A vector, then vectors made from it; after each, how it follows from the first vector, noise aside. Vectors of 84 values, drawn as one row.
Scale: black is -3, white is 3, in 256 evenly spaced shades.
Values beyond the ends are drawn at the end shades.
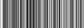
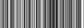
reversed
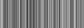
shrunk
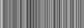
shrunk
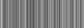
shrunk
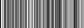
sign-scrambled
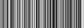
reversed
